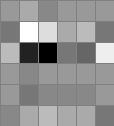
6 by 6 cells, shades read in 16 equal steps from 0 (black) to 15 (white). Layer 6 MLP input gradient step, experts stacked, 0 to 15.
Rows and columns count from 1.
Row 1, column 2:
10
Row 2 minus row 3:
-4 13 13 3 5 -7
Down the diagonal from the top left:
9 15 0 9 8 7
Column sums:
53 52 49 53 53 55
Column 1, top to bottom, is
9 7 11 9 9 8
